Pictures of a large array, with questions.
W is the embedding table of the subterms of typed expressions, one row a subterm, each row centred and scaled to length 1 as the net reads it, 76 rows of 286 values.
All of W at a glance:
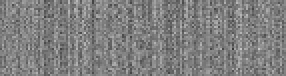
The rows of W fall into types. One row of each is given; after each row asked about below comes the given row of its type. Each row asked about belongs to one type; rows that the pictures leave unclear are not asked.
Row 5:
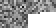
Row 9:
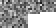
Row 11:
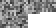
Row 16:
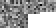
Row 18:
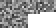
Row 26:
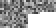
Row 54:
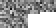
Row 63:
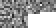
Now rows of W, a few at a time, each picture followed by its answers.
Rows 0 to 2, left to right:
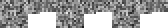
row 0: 11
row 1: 16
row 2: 11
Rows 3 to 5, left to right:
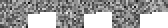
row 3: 18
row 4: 16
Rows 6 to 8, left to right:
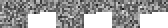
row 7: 16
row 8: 9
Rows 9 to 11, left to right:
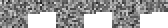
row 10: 18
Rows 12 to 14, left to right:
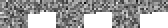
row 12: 54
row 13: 18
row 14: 9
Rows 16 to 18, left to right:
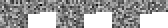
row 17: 16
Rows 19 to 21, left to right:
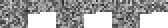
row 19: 5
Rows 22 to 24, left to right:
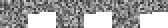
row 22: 26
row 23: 63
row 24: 9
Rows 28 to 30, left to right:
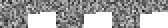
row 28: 9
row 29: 5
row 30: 63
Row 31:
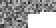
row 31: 18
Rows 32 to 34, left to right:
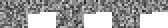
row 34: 63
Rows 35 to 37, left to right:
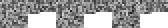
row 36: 11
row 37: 11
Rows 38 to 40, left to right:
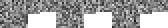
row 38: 5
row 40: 63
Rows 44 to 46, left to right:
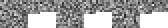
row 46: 63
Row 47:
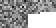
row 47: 5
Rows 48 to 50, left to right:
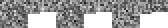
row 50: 11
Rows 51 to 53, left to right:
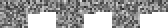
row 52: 26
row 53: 9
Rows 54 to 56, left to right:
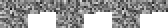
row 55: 26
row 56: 54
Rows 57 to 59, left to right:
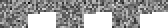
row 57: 18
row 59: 9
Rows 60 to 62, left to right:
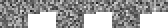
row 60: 63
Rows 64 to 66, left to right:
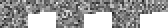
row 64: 63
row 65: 11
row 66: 18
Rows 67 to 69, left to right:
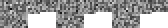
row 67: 9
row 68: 11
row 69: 11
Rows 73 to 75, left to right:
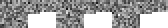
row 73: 18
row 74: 54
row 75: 16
